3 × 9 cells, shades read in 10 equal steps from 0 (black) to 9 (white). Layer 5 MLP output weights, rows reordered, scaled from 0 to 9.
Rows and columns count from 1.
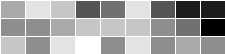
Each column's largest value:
7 8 8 9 7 8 5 6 5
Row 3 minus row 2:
2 0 2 2 -2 1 0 2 5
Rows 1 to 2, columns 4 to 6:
3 4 8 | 7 7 7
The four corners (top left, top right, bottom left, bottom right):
6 1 7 5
